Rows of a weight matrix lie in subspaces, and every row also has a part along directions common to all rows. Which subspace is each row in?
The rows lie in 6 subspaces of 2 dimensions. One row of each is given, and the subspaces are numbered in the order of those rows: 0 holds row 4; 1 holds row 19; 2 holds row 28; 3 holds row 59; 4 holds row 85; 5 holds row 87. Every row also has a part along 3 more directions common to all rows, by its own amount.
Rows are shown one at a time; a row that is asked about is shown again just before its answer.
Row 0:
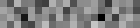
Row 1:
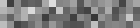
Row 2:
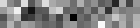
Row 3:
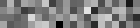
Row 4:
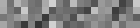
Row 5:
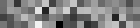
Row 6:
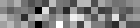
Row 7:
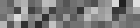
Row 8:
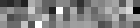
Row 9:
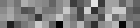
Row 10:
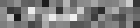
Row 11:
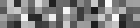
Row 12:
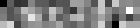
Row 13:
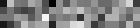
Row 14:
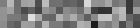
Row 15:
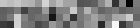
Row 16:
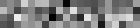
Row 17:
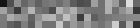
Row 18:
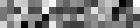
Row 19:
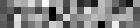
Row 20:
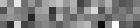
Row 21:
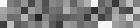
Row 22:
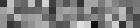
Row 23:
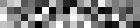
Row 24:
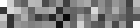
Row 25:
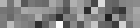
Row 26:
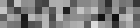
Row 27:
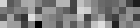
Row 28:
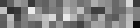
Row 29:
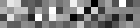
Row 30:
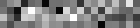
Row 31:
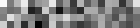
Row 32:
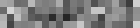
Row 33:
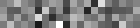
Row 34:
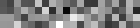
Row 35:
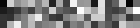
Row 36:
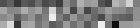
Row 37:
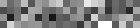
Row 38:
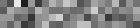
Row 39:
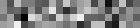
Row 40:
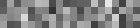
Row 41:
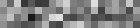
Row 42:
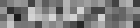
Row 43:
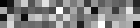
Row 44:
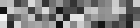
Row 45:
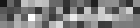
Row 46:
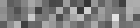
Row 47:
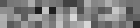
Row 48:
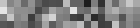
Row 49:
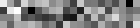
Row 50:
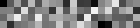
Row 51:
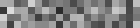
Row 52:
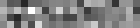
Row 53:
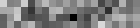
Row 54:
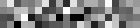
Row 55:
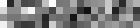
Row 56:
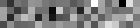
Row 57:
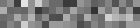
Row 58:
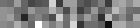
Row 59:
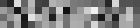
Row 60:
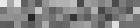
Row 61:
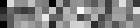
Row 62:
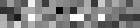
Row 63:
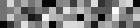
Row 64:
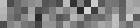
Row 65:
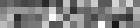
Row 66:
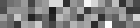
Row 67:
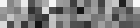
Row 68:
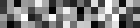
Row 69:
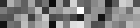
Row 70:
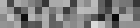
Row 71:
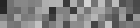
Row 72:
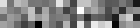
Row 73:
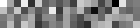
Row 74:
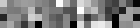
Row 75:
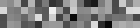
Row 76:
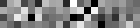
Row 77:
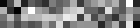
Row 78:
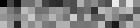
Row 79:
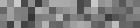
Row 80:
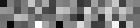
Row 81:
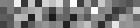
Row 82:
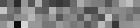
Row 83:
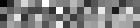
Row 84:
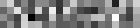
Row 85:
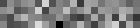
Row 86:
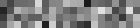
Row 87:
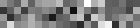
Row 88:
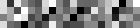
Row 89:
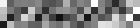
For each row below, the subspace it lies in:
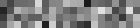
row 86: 4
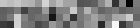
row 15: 1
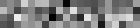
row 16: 1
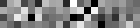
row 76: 5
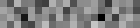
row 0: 3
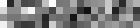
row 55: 0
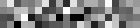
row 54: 3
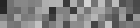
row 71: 5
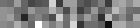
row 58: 3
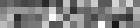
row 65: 1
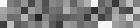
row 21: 5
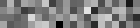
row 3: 4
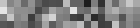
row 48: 5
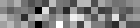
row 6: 4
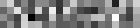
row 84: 3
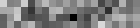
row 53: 2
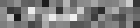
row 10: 2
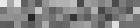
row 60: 1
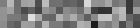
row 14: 4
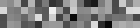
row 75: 5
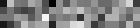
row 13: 0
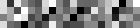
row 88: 0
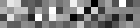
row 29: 5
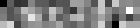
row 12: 1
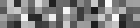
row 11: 3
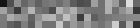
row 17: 2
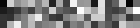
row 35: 0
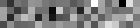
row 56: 5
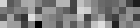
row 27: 3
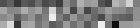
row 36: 1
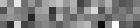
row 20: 1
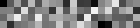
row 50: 5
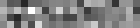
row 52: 0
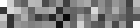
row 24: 2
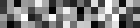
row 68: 3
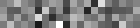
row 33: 4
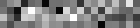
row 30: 2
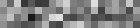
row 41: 1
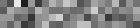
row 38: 1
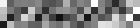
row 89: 5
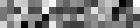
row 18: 0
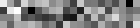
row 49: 2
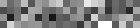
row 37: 5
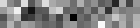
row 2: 2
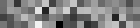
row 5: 4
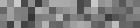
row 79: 1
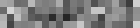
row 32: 2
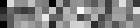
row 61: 0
